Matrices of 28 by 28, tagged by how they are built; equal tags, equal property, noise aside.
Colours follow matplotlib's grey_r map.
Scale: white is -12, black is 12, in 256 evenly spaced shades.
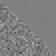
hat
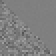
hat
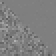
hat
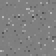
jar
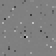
jar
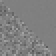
hat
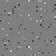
jar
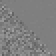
hat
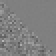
hat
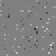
jar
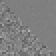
hat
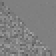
hat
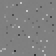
jar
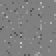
jar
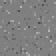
jar
